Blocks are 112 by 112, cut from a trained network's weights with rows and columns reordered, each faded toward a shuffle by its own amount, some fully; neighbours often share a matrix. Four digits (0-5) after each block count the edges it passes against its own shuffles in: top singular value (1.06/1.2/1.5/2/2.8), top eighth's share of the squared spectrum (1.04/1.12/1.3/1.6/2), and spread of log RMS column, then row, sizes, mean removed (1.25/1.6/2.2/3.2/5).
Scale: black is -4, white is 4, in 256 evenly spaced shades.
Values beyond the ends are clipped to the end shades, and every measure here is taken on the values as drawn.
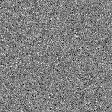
3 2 0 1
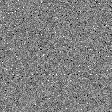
3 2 0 1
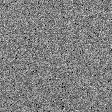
2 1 0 0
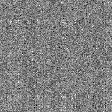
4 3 1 1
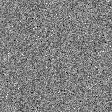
2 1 0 0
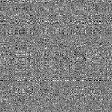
4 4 2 3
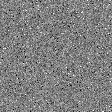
2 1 0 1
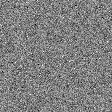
0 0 0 0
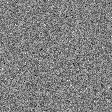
0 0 0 0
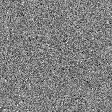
1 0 0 0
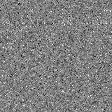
2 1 0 0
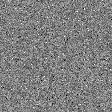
2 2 0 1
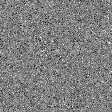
3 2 0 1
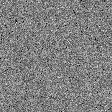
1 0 0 0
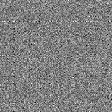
4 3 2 2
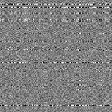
5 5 1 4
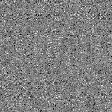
4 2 1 2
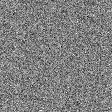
2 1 0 0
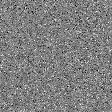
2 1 0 0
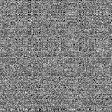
4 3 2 2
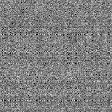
4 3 2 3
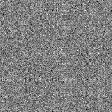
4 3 1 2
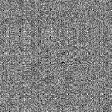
4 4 2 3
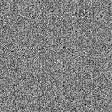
4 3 1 1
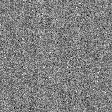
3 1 0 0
